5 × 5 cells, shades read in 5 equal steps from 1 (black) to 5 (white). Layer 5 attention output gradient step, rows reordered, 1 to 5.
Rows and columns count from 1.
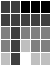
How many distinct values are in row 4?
3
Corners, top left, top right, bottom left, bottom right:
2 1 4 4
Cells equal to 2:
10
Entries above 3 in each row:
0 0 0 1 4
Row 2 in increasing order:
2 2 2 2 2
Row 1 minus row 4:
-1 0 -3 -2 -2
